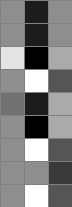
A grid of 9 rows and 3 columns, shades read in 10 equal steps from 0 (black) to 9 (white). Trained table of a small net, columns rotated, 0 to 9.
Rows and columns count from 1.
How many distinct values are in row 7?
3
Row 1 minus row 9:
0 -8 2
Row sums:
11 11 14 17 11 11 17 12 17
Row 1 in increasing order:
1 5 5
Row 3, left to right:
8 0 6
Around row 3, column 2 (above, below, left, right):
1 9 8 6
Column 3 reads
5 5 6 3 6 6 3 2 3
